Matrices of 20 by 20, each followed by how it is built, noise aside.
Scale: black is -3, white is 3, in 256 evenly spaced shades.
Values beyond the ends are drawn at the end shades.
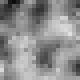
smooth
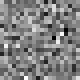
noise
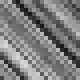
Toeplitz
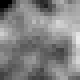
smooth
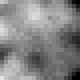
smooth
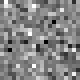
noise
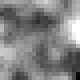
smooth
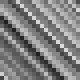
Toeplitz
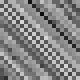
Toeplitz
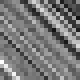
Toeplitz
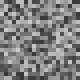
noise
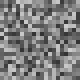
noise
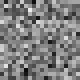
noise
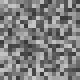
noise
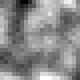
smooth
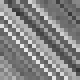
Toeplitz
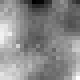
smooth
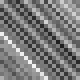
Toeplitz
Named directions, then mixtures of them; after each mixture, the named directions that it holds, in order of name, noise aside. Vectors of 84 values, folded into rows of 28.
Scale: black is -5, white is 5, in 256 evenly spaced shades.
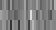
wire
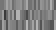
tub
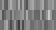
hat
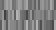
tub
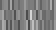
tub, wire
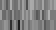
hat, wire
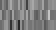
hat, wire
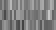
hat, tub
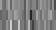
wire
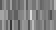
wire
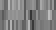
hat, wire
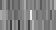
wire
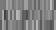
tub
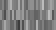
hat, tub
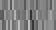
tub, wire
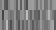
hat, tub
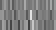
tub, wire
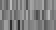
hat, wire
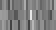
wire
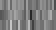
wire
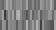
tub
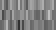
hat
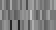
hat, wire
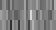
wire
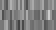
hat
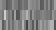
tub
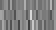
tub, wire
